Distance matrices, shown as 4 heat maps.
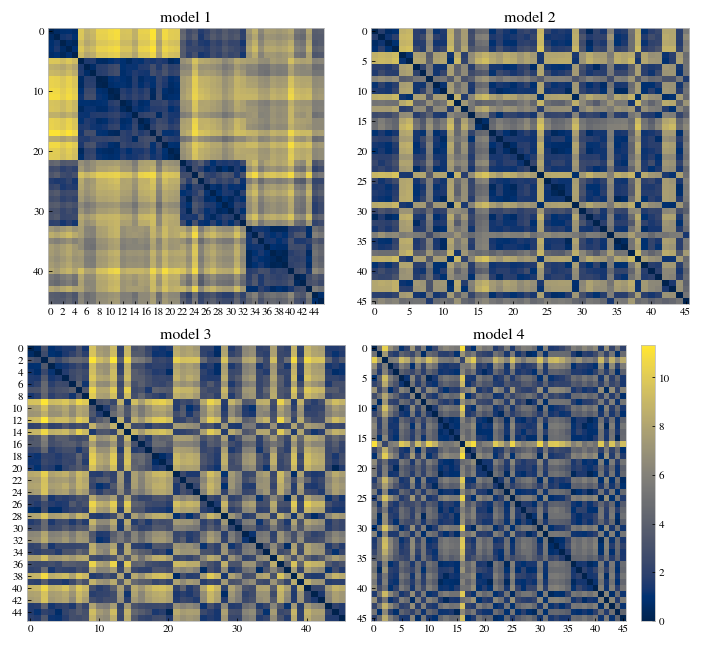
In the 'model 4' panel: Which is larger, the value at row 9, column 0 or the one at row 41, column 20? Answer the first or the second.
the first
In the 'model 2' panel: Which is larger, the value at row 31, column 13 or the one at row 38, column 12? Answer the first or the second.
the second
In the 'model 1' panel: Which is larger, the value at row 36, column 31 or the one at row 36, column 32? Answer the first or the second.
the first
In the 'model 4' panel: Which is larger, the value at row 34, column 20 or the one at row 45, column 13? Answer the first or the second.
the second
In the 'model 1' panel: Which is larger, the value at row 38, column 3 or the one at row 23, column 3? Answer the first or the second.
the first
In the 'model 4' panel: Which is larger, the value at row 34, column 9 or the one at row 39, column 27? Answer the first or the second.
the first
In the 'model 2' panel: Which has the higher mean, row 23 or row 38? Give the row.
38
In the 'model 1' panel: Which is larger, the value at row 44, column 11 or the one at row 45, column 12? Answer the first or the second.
the first
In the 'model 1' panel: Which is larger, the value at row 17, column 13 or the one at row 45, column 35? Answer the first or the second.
the second
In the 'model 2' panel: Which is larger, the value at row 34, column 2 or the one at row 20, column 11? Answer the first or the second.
the second
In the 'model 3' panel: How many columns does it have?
46
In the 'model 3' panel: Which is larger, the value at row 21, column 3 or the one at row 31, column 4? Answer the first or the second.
the first
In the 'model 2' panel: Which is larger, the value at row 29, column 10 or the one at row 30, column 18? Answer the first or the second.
the first
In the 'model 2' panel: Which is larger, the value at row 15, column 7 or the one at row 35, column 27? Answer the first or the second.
the first
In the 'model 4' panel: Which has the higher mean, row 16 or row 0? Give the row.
16
